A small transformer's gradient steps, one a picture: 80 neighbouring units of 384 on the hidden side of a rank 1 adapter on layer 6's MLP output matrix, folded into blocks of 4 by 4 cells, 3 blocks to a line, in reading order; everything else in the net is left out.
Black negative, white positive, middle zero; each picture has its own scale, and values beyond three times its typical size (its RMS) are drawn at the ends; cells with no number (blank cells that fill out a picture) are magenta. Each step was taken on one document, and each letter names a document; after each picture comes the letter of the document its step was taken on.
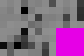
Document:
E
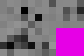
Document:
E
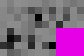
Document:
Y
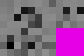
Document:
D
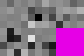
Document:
Y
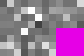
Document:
D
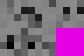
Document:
D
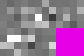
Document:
Y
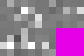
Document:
E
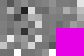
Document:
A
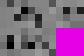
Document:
D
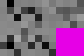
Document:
A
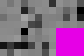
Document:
E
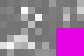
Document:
E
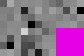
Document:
D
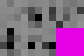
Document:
Y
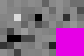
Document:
Y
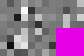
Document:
E
